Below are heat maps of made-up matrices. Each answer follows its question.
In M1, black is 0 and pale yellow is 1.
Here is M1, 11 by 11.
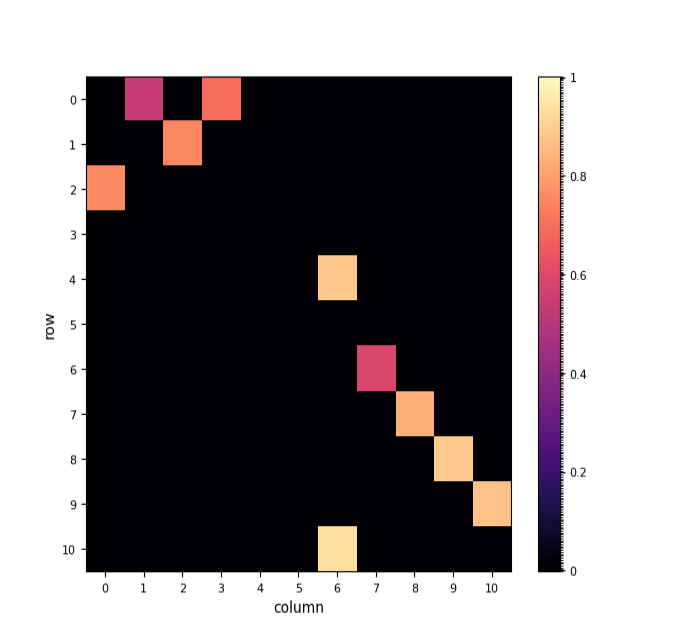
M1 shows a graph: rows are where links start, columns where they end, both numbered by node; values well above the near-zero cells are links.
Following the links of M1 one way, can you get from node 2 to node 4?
no
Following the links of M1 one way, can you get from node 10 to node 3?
no
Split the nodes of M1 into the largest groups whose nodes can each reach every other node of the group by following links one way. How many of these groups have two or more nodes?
2
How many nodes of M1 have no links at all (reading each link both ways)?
1
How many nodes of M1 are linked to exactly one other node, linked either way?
2
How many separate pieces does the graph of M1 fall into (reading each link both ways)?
3
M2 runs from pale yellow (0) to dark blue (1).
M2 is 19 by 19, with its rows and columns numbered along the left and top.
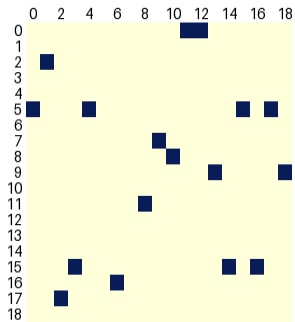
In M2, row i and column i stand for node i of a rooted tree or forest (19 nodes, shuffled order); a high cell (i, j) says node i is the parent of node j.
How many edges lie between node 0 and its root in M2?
1
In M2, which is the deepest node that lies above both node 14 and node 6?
15
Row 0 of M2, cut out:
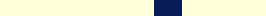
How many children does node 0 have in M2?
2
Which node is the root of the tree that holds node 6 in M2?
5
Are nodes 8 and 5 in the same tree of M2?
yes
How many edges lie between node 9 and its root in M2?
1
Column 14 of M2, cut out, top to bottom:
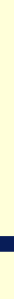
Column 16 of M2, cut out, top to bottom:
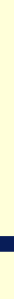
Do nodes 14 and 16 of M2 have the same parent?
yes
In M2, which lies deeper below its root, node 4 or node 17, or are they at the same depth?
the same depth
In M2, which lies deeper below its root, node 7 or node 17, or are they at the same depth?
node 17
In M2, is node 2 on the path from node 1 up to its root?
yes
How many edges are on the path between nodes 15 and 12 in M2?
3
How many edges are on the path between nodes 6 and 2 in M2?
5
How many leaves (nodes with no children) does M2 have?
9
